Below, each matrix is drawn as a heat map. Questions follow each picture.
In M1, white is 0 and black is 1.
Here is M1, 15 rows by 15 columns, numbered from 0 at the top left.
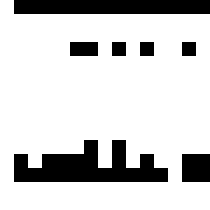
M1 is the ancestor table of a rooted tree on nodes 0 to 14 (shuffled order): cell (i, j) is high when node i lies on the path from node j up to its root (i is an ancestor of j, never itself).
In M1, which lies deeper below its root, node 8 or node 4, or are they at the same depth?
node 8
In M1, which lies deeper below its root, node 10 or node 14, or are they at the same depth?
node 10
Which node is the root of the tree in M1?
0
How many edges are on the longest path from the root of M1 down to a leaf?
5
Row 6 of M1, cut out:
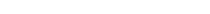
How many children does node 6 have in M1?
0
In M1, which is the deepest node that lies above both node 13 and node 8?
3
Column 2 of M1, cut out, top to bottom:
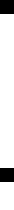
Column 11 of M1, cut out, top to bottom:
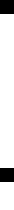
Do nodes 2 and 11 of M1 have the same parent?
yes
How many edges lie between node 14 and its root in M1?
3
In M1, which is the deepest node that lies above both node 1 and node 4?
11
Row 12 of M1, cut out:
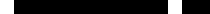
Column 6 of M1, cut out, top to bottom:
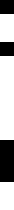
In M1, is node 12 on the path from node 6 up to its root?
yes
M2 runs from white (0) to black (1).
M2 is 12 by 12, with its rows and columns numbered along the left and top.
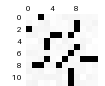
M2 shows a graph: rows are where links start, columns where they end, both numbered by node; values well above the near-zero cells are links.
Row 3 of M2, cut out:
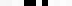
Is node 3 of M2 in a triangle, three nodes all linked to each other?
no
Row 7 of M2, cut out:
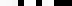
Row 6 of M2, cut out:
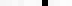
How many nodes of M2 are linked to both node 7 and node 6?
0
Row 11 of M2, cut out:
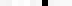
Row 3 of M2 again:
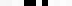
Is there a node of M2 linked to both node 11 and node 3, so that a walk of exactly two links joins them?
yes
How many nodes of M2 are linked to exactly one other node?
7
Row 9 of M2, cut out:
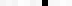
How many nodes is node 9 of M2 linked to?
1
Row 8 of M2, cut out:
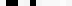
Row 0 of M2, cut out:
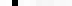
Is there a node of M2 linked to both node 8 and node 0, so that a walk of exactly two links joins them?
yes
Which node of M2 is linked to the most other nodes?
node 7
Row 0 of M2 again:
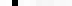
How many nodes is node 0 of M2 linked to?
1
